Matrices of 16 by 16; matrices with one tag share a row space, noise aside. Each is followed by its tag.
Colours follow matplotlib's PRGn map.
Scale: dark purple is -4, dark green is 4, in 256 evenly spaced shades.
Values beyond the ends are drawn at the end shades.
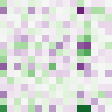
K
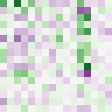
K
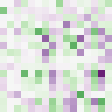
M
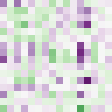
K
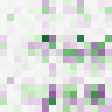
M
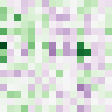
K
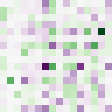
M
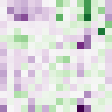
K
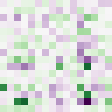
K
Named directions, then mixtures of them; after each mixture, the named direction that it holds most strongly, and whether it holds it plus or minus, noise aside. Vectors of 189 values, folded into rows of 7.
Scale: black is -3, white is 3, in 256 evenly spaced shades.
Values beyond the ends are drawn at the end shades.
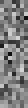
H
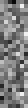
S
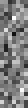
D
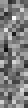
D, plus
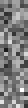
D, plus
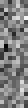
D, plus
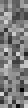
D, minus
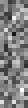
D, plus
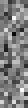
D, plus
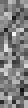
D, minus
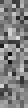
H, plus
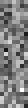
S, minus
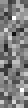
D, plus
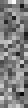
S, minus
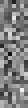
H, plus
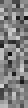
H, plus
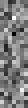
D, plus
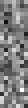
S, minus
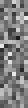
H, minus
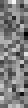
S, minus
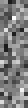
D, plus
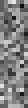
S, minus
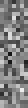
H, plus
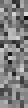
H, plus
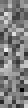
D, minus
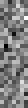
D, plus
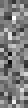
D, plus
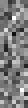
D, plus
